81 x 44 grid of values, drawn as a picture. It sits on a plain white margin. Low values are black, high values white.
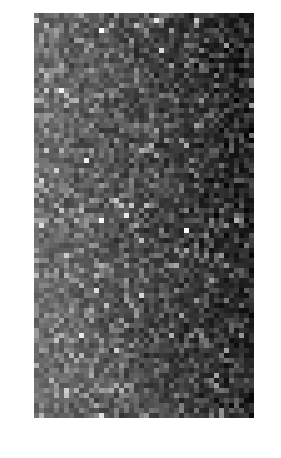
There is an overall slope up to the left. No row or column stands out. The texture is fine-grained noise. There are no regular stripes.
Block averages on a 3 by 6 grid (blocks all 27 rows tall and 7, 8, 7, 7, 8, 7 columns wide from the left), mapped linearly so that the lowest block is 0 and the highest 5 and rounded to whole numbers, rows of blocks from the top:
543210
543210
543210
